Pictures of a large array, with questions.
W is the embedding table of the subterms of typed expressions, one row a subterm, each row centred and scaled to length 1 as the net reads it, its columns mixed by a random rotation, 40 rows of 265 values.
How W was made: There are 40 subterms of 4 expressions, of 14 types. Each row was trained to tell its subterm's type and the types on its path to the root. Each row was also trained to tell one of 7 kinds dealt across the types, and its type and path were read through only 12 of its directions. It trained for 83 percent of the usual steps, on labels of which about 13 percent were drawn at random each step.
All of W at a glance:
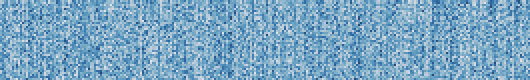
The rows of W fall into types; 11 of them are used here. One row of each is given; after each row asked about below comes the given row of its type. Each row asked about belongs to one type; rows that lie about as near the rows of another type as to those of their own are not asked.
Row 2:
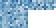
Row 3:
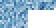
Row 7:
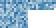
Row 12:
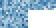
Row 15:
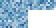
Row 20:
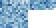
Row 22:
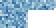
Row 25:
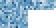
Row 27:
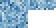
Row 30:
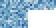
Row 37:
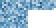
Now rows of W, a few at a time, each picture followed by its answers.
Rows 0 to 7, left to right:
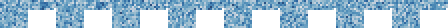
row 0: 20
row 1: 20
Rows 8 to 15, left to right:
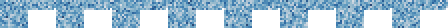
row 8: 25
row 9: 25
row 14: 37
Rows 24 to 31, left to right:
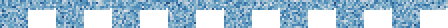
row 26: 30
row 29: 30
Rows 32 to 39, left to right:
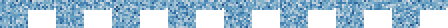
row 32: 2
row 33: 7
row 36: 22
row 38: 7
